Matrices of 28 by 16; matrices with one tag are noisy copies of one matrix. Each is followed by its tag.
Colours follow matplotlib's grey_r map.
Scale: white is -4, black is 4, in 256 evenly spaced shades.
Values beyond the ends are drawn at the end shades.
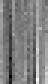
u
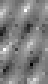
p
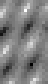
p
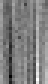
u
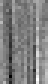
u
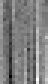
u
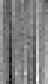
u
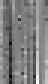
u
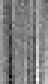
u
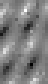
p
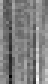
u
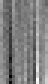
u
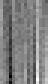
u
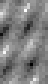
p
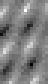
p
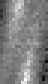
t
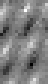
p
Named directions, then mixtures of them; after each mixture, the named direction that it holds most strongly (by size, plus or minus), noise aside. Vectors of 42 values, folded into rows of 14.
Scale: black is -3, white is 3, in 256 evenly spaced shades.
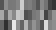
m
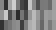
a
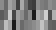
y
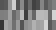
y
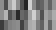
a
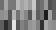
y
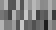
y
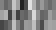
a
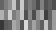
m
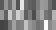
m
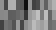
a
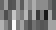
y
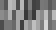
y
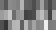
m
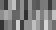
a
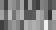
m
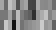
y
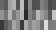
m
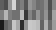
a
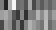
a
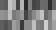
m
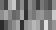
a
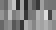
y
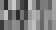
a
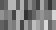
m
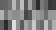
m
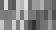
a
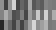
a
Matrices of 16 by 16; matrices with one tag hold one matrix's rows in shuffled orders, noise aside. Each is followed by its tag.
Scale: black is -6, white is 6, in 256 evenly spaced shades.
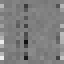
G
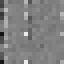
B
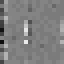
B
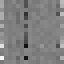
G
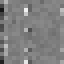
B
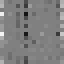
G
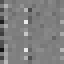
B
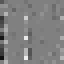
B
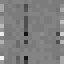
G
